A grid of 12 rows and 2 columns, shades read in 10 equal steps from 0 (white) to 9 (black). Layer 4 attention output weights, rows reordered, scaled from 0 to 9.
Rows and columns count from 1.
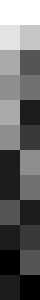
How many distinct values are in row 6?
2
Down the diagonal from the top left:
0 2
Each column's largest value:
9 9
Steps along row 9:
up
